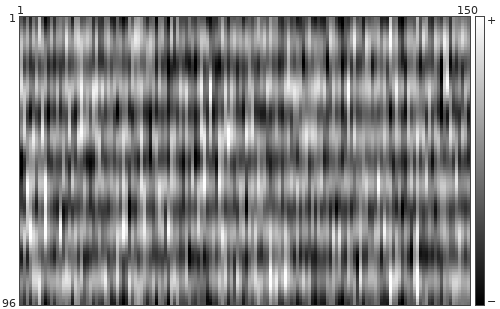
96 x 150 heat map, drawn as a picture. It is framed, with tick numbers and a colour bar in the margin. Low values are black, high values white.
Horizontal stripes repeat 6 times down the table. On average the colour sits 50% of the way up the scale. The grain runs up and down.
